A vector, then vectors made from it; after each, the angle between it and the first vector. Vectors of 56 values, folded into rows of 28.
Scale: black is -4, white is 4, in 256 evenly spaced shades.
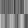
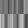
nearly parallel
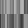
nearly opposite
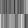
nearly parallel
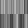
nearly opposite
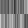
nearly parallel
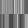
nearly opposite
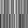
partly opposed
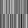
partly opposed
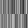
partly aligned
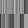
nearly opposite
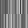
orthogonal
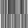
partly aligned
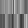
nearly opposite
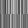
orthogonal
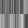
nearly parallel
